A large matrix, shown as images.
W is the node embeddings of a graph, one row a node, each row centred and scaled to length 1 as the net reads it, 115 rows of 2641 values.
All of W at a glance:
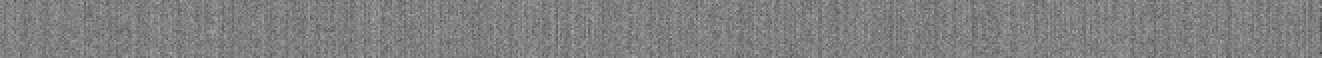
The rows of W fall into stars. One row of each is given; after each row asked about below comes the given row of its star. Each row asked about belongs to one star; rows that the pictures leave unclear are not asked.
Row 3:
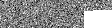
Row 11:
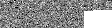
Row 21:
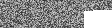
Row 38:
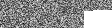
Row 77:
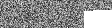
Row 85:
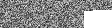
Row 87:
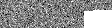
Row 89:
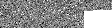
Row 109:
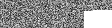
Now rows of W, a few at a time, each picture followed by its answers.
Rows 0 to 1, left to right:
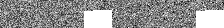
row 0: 77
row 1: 85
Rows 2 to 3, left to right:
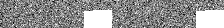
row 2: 85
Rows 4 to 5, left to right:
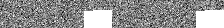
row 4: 77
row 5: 77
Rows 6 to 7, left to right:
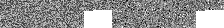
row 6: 11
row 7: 11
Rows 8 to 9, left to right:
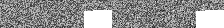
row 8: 3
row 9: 109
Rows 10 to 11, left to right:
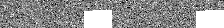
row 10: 89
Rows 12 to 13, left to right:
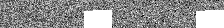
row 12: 85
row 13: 3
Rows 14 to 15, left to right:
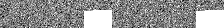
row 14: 85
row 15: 109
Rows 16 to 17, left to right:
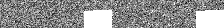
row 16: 3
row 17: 85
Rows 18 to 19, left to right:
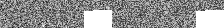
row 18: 11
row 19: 38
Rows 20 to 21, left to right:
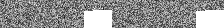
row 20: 77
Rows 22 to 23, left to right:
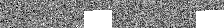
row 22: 11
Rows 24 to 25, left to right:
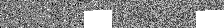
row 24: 89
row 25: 77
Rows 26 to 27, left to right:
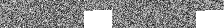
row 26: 3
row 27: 3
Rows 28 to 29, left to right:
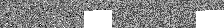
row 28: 87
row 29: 109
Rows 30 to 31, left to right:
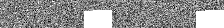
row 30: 109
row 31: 21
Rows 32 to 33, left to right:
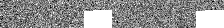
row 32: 85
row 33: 109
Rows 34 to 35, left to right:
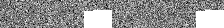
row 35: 77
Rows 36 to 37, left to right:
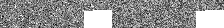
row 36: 85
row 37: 77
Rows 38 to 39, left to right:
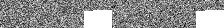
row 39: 77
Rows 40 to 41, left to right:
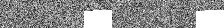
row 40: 38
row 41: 109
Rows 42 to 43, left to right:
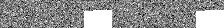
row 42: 77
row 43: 3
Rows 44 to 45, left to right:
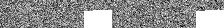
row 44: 89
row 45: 77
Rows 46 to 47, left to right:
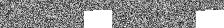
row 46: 87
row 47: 38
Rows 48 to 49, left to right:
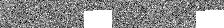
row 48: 3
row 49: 38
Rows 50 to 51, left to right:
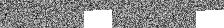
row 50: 11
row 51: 11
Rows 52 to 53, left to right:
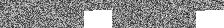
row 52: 87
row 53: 85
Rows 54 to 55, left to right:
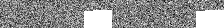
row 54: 21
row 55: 77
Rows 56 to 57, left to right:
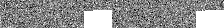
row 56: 11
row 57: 21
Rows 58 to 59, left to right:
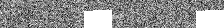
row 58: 77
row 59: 11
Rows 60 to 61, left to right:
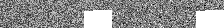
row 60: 85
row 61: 38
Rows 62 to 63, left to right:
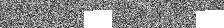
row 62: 85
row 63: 38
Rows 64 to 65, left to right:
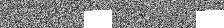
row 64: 109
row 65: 38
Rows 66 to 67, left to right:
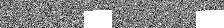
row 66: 38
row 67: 21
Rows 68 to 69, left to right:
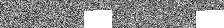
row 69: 89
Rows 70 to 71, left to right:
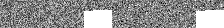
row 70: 38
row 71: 11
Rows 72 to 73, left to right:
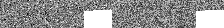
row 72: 38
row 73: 109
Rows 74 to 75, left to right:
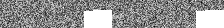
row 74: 38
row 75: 11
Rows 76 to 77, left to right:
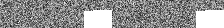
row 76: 21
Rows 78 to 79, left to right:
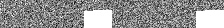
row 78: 77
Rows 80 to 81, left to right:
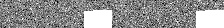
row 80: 21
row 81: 3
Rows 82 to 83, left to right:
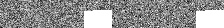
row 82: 89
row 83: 85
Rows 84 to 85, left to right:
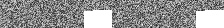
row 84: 3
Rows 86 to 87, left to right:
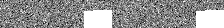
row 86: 3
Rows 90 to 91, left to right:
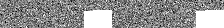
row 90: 109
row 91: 85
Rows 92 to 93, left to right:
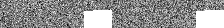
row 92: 38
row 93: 89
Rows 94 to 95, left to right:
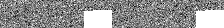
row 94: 77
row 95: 11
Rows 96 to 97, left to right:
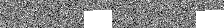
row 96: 109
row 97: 11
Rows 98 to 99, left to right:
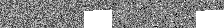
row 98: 11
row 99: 87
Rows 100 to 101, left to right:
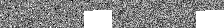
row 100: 87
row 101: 109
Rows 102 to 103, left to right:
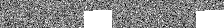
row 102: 38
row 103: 3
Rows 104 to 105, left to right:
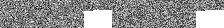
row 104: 38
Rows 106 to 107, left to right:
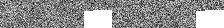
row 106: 87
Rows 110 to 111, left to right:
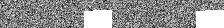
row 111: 109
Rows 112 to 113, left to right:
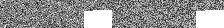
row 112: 21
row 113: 89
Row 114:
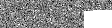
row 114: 109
